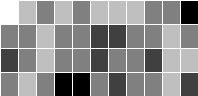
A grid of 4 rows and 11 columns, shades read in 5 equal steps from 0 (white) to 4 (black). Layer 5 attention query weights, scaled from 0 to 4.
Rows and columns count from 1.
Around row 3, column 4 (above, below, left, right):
2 4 1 2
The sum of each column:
7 6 6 9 10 9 9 7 9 5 10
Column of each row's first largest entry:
11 6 1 4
